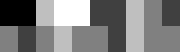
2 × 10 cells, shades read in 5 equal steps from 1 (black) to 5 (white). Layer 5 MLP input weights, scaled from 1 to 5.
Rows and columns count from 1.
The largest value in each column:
3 2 4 5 5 3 2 4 3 3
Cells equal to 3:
7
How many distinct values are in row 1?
5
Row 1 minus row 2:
-2 -1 1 1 2 -1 0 0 0 -1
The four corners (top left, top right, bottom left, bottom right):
1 2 3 3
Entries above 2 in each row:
5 8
